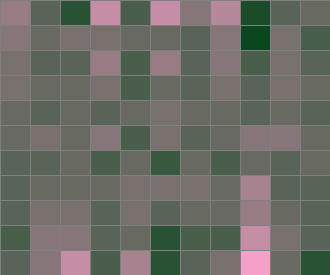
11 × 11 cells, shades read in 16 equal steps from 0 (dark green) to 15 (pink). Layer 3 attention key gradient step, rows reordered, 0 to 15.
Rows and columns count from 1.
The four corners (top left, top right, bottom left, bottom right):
9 6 5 2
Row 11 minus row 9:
0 1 5 -1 3 -3 -1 1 6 0 -3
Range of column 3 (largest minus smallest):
10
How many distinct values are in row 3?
5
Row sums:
75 64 68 66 63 71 56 70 68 65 76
